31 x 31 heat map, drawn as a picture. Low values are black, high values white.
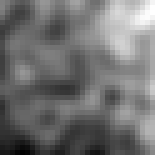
Mirror symmetry: none. Lone odd cells: none. Slope: up to the top right. Ninth with the highest average: top right. Ninth with the lowest average: bottom left. Stripes: none.
